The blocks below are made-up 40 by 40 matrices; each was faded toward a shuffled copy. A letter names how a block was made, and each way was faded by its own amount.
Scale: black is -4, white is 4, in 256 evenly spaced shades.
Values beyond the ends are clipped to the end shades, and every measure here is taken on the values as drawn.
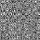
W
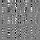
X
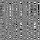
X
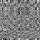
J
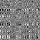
J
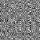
W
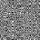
W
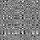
J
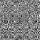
W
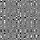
X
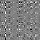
X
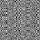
J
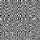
J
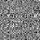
W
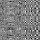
J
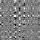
X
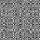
J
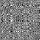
W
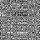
W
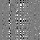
X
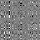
X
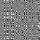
X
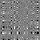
X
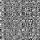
W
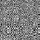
W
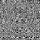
W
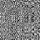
W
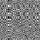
J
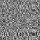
W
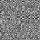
W
